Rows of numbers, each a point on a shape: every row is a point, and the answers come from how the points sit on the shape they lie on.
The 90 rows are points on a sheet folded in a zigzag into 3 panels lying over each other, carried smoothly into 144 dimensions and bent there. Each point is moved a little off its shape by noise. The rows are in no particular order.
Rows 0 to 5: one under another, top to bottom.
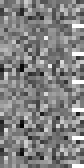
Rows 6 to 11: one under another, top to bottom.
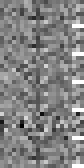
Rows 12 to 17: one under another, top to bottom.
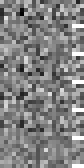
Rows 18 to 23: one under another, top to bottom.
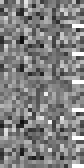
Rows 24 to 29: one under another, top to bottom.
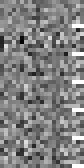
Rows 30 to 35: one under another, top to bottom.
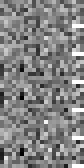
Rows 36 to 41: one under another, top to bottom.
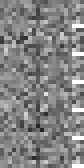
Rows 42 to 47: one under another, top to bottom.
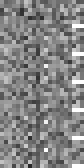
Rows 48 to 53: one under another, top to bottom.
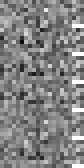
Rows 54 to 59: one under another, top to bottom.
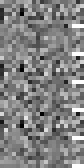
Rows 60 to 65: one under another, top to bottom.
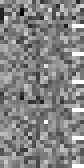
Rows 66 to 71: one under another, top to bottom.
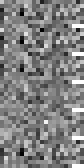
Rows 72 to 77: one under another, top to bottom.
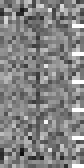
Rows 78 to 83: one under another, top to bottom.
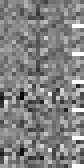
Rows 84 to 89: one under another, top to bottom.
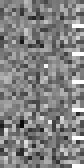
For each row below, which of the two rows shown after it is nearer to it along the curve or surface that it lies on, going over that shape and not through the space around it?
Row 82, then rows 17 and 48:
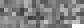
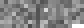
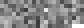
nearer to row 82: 17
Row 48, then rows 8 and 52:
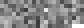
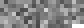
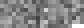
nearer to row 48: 8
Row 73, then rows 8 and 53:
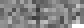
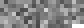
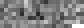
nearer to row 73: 53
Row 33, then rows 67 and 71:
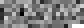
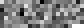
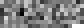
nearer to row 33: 67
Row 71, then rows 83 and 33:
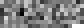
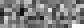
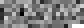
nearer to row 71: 83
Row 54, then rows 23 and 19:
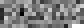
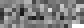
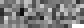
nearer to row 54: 23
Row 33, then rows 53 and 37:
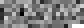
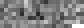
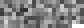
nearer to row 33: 53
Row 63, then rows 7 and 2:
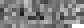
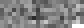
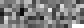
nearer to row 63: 7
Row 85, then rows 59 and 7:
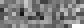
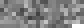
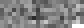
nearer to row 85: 7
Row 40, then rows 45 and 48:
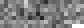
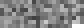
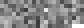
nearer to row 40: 45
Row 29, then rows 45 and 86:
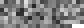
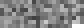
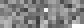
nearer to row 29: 86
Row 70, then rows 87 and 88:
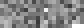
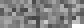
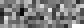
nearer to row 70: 87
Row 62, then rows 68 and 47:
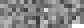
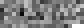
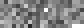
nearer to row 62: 47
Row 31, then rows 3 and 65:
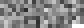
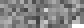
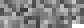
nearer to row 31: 65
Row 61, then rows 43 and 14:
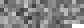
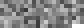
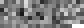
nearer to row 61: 43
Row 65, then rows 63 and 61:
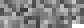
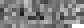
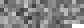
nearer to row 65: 61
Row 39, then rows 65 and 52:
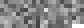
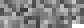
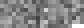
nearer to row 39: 65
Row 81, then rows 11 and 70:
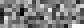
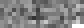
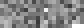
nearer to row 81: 11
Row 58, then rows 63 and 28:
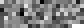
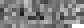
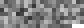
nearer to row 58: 63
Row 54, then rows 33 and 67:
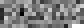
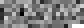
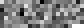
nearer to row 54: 33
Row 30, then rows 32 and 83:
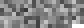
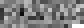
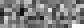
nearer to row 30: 83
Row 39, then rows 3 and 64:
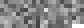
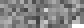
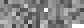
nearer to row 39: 64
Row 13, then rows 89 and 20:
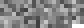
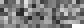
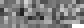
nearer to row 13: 89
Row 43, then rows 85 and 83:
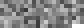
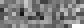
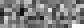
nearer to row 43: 83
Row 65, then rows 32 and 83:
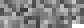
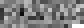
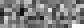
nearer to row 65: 83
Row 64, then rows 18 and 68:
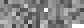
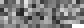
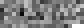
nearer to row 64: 18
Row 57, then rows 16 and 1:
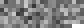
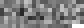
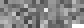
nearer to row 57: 1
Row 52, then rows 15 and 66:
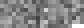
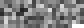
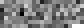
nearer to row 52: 15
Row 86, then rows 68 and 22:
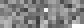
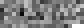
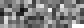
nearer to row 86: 22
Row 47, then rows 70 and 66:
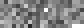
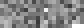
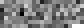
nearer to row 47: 70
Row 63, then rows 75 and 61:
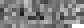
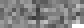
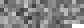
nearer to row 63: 75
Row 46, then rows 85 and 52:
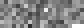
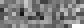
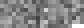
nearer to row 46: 52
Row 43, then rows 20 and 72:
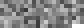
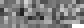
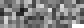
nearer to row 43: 72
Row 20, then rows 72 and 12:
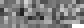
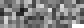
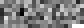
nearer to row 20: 12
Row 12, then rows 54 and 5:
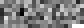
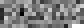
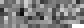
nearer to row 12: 5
